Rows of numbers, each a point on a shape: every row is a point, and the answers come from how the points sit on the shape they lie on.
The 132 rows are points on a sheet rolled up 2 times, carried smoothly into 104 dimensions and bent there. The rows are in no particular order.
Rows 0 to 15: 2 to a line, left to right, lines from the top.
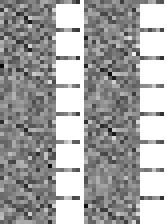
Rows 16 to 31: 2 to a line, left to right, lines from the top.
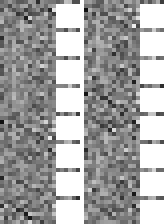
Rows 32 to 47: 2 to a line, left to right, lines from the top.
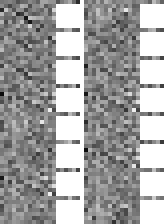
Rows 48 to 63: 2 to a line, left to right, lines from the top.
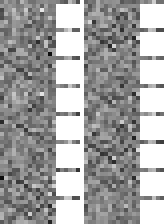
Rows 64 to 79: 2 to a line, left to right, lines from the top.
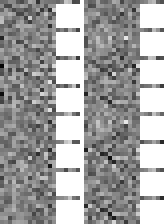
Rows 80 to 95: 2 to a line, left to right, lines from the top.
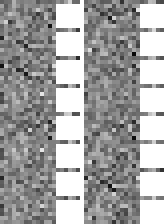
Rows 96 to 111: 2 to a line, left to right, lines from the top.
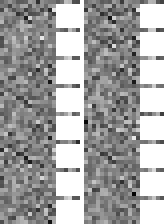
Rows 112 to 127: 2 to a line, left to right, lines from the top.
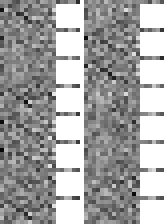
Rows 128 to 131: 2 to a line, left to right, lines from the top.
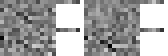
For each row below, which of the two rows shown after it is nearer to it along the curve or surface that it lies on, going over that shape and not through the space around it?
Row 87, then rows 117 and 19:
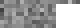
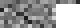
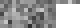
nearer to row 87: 19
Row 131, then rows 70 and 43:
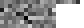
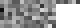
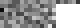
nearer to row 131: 43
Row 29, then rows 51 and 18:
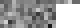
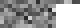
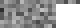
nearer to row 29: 51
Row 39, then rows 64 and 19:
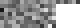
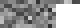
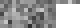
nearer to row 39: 64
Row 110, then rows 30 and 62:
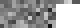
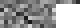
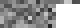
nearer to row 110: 62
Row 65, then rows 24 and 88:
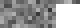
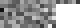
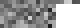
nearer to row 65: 88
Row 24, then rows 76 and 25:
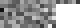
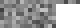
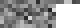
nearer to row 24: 25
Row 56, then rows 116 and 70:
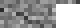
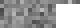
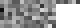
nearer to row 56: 116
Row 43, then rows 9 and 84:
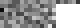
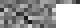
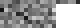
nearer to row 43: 84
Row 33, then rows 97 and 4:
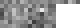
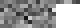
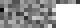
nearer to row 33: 97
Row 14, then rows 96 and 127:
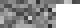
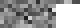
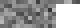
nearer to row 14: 96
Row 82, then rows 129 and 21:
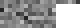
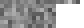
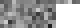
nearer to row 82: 129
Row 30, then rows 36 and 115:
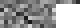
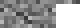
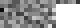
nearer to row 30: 115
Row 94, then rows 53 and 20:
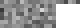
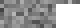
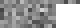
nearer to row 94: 20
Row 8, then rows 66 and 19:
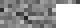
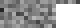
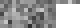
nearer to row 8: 66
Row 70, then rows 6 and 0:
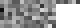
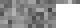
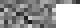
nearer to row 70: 0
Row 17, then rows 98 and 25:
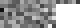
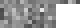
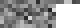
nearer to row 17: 25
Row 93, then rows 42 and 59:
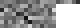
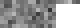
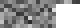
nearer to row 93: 59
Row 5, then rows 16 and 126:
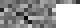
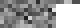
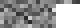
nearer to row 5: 126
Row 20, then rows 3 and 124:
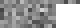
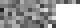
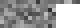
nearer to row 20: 124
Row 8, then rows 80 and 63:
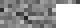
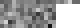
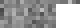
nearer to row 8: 63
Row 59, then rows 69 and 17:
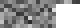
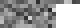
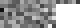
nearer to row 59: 69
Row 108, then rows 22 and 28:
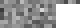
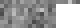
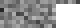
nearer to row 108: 28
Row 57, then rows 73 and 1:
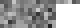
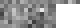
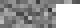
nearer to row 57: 73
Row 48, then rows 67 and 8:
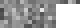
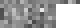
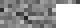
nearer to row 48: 67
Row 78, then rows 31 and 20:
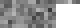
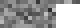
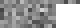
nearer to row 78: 31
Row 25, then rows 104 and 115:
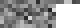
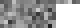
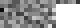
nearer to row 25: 104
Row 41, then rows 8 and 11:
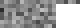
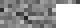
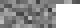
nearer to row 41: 8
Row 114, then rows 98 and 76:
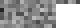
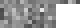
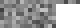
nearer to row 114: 76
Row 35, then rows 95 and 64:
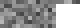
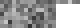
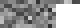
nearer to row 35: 95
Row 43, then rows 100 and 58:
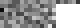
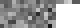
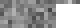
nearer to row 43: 100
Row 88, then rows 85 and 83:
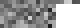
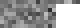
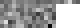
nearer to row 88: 83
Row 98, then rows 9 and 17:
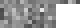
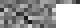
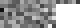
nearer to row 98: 9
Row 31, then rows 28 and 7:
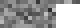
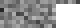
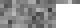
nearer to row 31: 7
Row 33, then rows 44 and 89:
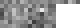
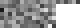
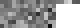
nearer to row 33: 89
